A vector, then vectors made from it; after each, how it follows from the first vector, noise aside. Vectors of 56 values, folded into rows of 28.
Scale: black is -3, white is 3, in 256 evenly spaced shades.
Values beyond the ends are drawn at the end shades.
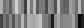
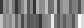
negated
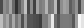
negated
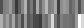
negated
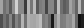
copied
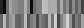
reversed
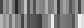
negated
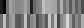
reversed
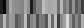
reversed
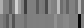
partly zeroed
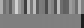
partly zeroed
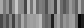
copied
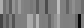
partly zeroed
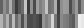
negated
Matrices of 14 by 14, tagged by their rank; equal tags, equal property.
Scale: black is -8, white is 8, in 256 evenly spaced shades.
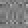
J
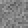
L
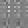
J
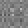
J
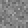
L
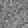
L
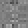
J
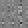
J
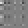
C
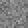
L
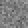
L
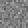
L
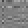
J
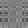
C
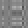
C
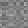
J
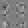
J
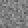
L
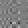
J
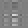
C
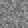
L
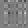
C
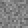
L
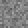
L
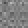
J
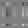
C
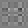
C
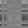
C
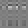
C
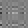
C
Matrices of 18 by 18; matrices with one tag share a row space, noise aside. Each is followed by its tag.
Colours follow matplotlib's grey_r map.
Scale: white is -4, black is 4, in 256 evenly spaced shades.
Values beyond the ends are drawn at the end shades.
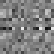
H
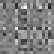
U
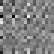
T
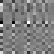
T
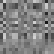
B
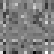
B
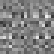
H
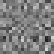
H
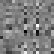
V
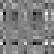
B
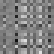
U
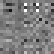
V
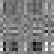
B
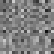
H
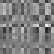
H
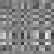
H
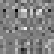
U
